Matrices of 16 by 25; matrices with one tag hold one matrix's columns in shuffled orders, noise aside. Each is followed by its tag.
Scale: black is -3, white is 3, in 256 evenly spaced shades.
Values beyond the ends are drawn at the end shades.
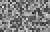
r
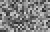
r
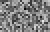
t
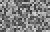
r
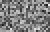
r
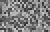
r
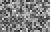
r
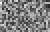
r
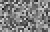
r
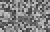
r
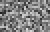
r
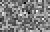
r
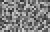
r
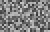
r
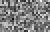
t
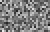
r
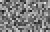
r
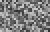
r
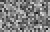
r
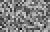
r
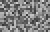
r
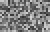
t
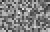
r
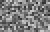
t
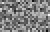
r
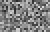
r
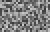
r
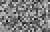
r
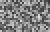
t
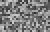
t
